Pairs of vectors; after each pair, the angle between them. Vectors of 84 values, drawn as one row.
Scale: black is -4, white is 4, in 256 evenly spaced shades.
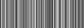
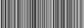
nearly opposite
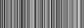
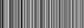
partly aligned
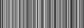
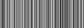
orthogonal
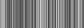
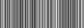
partly aligned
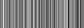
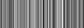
orthogonal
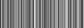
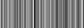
nearly opposite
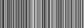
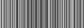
partly opposed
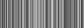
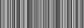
orthogonal
